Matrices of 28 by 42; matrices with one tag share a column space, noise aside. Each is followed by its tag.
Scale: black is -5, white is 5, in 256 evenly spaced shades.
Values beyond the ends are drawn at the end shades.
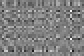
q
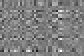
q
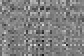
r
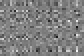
q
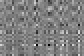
r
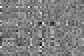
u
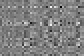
u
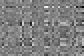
u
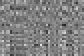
r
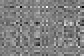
u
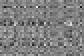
u
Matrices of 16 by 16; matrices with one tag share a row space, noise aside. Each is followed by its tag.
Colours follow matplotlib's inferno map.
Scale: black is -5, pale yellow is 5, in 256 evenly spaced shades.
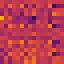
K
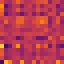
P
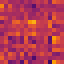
K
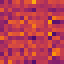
K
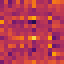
K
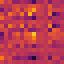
K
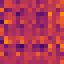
P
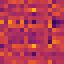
K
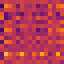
P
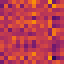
K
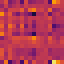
K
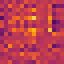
K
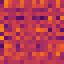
P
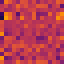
P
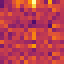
K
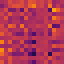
K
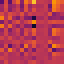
K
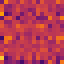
P
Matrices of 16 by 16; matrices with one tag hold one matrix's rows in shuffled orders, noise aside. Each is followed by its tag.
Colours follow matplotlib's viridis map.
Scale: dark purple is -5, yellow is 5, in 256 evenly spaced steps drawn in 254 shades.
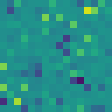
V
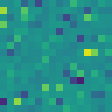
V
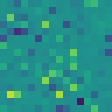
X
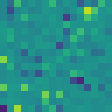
V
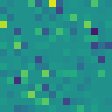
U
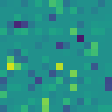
X
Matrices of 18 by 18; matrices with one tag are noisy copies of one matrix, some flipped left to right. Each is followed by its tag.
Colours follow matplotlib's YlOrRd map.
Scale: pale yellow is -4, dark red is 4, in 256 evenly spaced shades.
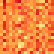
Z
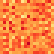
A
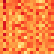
Z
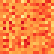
A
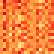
Z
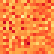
A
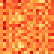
Z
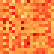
A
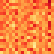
Z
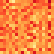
Z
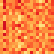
Z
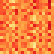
Z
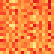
Z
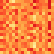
Z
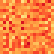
A
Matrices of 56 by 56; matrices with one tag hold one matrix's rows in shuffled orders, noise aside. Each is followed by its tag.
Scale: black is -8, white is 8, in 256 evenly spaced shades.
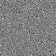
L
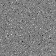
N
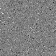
L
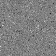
L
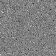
L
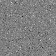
N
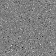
N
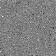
L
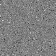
L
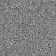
N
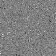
L
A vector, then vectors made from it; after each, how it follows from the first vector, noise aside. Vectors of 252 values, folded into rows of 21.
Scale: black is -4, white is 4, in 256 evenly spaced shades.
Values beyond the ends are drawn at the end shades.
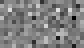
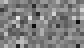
wrapped around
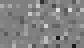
partly zeroed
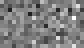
negated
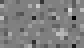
partly zeroed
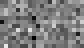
wrapped around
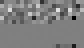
partly zeroed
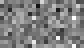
negated
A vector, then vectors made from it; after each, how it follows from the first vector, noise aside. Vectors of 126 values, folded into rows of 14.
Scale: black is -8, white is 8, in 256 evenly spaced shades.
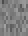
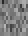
scaled up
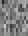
scaled up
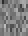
scaled up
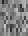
scaled up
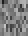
scaled up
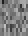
scaled up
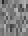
scaled up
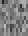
scaled up
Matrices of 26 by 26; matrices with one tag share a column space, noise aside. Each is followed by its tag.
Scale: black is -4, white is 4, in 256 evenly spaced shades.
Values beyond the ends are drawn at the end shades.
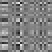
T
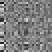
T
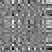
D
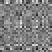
D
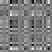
D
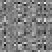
T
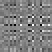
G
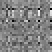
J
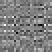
G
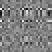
J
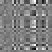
D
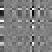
J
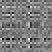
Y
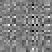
G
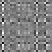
T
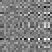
Y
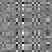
T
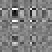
J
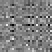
G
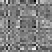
D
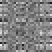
T
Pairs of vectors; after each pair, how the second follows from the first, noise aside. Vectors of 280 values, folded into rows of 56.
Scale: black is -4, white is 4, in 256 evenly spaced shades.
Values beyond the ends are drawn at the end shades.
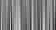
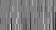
partly zeroed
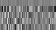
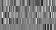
wrapped around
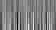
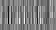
wrapped around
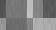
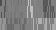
partly zeroed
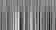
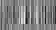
wrapped around
